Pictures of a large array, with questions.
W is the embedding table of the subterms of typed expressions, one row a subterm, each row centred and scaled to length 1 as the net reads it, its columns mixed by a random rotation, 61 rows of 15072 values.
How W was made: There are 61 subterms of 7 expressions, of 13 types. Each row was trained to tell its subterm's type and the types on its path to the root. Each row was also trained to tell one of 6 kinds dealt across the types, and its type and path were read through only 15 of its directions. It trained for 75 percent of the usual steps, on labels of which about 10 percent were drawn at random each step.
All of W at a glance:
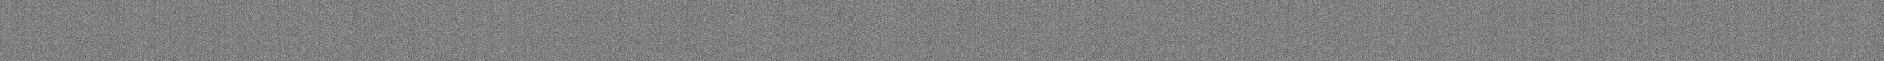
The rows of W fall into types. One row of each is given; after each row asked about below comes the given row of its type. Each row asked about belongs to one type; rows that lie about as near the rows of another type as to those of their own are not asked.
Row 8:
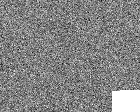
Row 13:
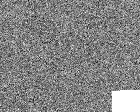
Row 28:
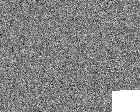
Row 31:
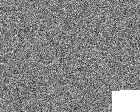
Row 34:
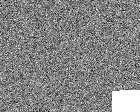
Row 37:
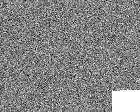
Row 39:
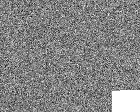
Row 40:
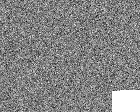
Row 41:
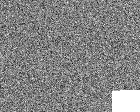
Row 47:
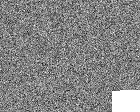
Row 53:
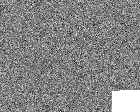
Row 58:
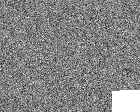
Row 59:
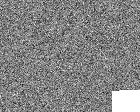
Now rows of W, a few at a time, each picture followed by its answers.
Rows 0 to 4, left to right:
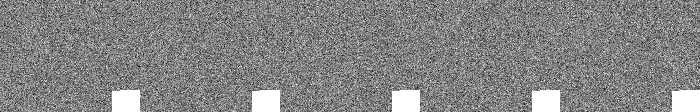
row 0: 37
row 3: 37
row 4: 59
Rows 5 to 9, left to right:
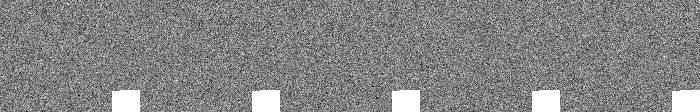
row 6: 47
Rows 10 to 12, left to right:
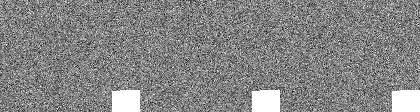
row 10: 13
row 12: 39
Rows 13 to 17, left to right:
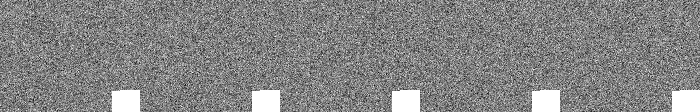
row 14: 41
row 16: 39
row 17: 34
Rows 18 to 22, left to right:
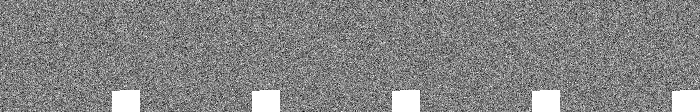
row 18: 13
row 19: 34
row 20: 34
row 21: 40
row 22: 59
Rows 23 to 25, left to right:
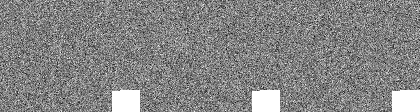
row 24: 53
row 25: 37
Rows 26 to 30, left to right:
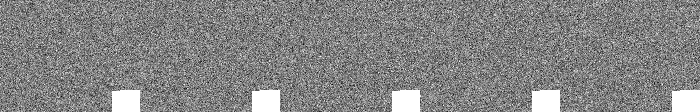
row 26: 39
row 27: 59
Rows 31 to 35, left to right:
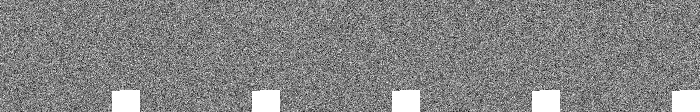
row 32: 39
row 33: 34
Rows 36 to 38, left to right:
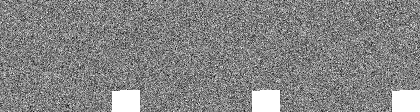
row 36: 28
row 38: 40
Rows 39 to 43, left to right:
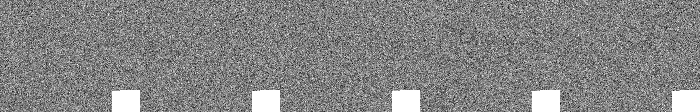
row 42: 13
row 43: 40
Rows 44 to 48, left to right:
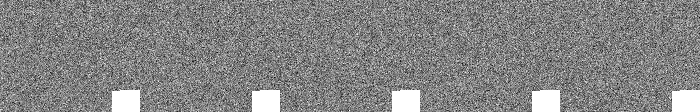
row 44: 59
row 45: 47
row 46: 39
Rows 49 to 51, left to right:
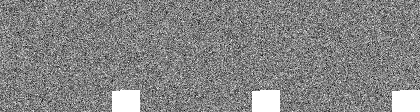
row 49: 58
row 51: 34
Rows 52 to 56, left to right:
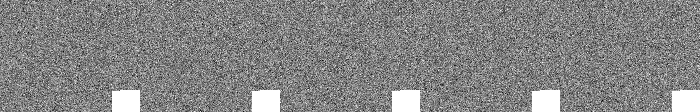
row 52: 58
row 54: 58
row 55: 59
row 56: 58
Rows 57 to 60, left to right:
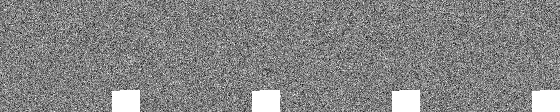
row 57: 53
